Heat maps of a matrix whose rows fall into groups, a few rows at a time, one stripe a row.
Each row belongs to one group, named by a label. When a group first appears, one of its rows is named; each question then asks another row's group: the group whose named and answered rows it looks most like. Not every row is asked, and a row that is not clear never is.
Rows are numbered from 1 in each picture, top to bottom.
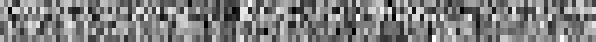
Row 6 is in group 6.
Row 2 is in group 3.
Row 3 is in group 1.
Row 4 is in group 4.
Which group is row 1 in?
1
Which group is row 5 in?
4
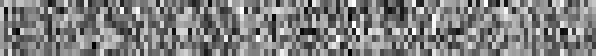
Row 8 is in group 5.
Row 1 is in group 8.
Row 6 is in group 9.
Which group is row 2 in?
6
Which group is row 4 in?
5
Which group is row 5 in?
1
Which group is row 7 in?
1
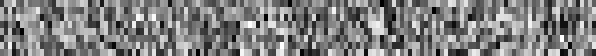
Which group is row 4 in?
1
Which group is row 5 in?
1
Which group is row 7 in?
5
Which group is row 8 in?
1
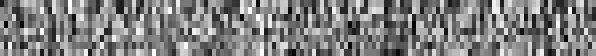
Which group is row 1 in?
1
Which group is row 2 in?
1
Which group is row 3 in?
9
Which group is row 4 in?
9
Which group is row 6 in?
9
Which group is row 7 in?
5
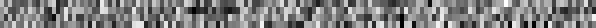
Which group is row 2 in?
1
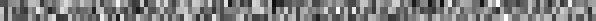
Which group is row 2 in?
5
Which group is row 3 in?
6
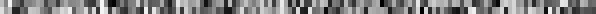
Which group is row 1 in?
5
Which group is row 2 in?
1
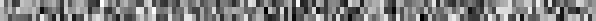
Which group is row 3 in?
3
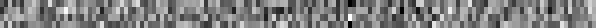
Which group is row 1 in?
4
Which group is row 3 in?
8
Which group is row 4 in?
5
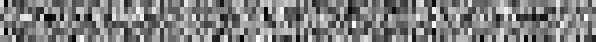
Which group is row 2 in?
9
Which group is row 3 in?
3
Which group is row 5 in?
6
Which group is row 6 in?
9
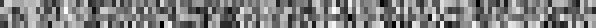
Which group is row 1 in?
8
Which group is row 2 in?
1
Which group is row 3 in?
4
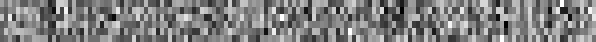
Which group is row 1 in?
5
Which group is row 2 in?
8
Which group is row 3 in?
5
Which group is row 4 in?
9
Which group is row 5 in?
8
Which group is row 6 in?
1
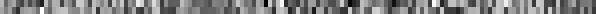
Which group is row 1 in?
9
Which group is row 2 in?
1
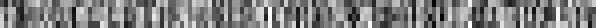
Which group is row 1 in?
4
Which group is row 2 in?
9
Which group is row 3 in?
9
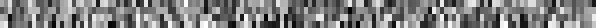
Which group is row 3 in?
3
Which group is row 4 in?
3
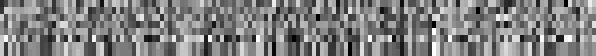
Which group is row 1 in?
4
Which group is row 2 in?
8
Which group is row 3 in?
6
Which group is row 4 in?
5
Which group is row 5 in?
9
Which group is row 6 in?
3
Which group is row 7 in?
5
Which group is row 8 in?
5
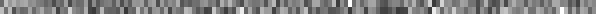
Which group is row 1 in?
8
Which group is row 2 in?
6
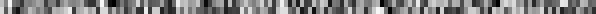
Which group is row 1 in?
5
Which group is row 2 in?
1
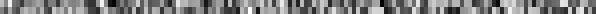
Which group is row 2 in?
1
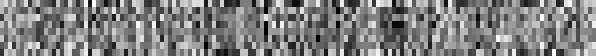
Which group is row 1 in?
3
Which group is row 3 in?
8
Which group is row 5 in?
9
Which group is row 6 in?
6
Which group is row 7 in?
4
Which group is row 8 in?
3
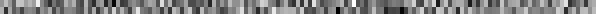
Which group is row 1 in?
8
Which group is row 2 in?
6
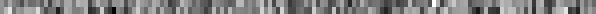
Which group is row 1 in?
9
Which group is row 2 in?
8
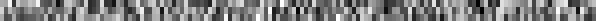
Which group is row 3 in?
9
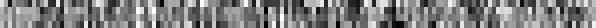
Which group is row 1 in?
3
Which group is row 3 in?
8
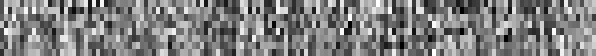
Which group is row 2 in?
3
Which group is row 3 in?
9
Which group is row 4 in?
5
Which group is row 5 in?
3
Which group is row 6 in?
4
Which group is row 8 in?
4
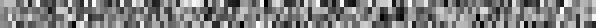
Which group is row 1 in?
3
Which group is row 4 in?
9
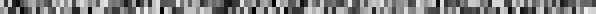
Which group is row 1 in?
1
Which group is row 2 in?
3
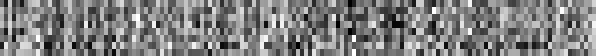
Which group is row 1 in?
4
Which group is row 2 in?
6
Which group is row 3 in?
8
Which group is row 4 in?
6
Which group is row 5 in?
4
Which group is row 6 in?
8
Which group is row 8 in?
8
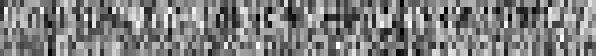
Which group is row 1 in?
4
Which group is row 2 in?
3
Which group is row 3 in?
3
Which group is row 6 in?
5
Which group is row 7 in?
9
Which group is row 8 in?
9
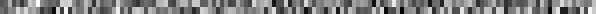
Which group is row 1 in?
4
